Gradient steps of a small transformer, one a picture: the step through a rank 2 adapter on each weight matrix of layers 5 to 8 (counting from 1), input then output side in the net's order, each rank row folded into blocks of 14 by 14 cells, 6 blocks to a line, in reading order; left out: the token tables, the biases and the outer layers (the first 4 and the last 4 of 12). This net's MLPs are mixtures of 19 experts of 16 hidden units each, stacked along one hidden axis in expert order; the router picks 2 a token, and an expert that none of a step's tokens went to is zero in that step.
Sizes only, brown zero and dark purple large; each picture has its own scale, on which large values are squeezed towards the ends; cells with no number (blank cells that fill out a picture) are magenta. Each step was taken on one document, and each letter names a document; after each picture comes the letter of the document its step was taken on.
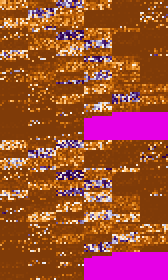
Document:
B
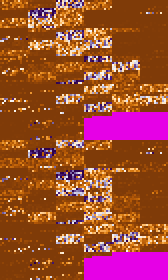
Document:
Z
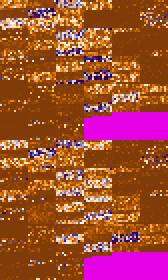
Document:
B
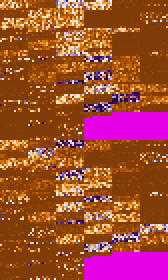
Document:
B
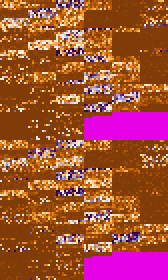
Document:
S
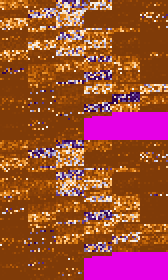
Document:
B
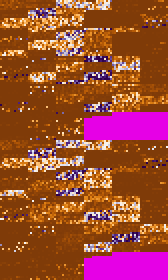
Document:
S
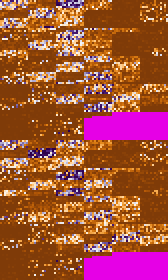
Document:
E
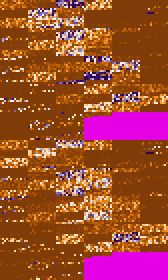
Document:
Z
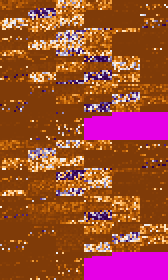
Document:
S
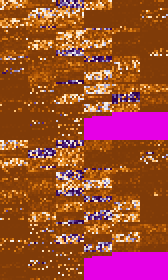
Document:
B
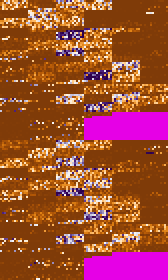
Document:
Z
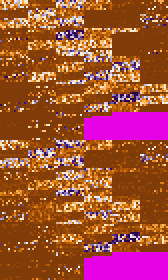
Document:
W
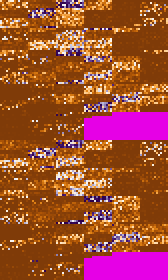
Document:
E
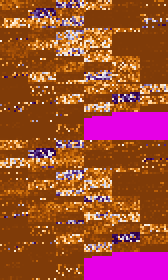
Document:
W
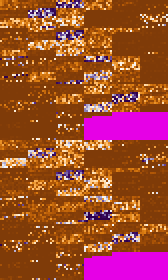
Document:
W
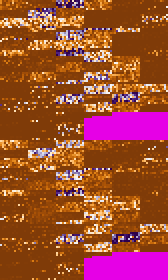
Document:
W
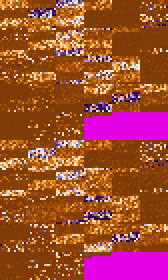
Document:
S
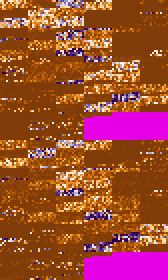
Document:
Z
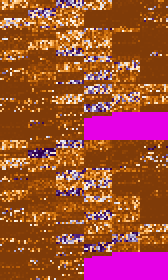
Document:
B
